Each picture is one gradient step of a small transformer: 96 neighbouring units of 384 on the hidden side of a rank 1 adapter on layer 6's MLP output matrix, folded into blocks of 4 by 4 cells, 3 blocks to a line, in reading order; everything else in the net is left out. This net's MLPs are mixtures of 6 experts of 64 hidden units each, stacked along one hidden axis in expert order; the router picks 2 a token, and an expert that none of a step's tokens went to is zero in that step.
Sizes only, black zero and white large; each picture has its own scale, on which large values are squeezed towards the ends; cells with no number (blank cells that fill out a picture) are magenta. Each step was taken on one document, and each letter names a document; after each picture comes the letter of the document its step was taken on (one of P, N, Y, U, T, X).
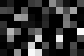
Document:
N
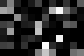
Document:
N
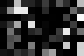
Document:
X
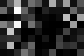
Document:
X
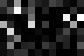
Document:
X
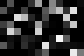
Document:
N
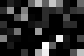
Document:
N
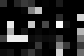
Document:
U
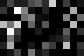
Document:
X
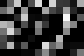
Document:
N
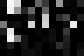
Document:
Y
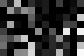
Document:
Y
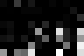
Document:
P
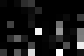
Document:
P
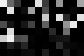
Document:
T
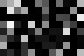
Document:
Y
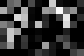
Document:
N
